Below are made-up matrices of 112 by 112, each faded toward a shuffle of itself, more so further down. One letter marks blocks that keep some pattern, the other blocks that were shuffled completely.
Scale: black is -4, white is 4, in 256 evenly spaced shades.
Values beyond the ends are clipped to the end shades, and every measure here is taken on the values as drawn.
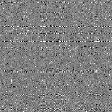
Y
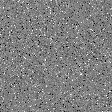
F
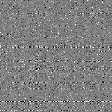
Y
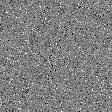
F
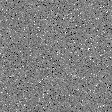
F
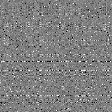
Y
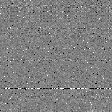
Y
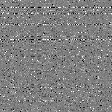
Y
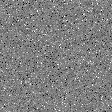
F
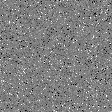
F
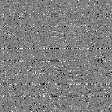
Y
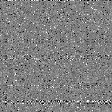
Y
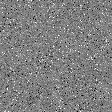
F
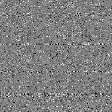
Y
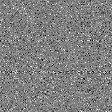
Y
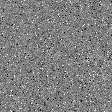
F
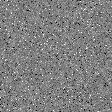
F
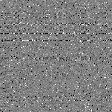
Y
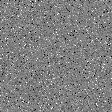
F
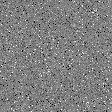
F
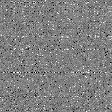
Y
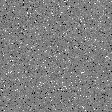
F
